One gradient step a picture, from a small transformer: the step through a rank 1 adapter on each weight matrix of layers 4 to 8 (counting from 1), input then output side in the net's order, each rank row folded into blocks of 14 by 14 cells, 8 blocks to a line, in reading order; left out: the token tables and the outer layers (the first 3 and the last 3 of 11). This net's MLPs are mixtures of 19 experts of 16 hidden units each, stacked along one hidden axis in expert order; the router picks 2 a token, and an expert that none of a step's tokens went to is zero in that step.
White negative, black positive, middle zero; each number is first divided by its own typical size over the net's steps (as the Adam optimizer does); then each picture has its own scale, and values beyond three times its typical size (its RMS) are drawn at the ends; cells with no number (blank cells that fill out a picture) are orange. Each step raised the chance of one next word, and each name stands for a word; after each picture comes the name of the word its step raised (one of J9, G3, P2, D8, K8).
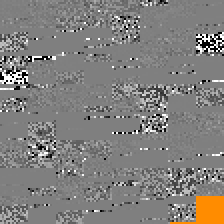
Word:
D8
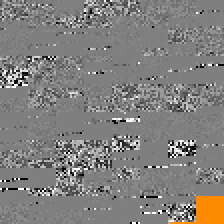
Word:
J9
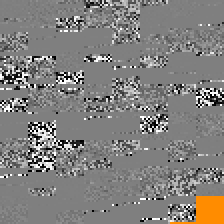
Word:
J9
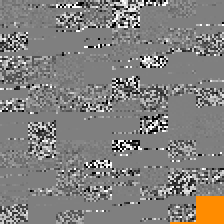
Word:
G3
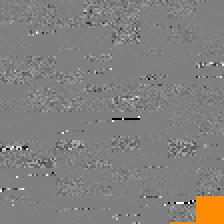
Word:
J9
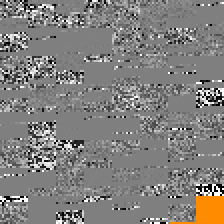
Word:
J9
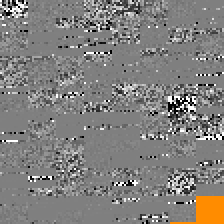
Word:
G3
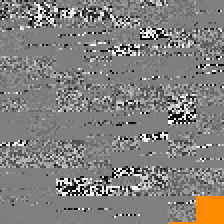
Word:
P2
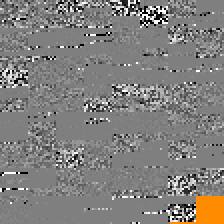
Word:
G3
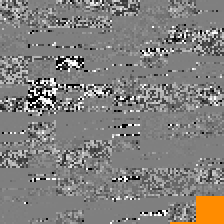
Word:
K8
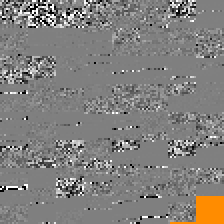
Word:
J9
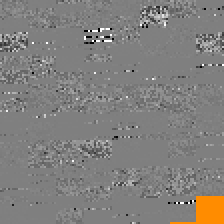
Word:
D8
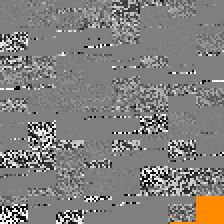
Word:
P2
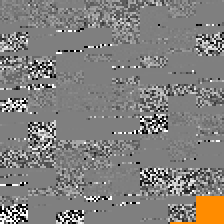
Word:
P2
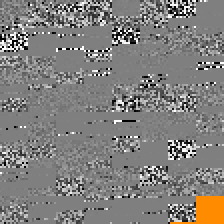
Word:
P2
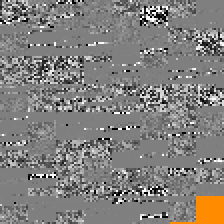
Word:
K8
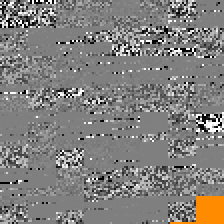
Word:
P2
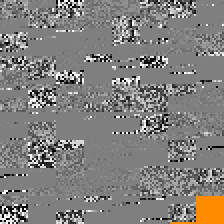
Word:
K8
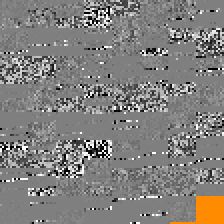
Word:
K8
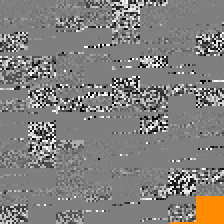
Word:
G3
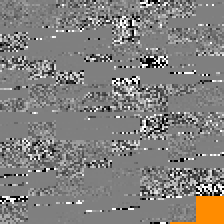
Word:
K8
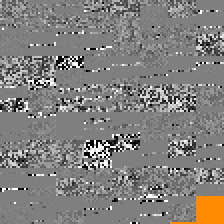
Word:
K8
